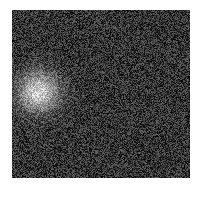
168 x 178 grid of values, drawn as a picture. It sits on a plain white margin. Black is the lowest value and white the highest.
No row or column stands out. On average the colour sits 20% of the way up the scale. There are no regular stripes. The middle left is the ninth with the highest average. One bump rises in the middle left.
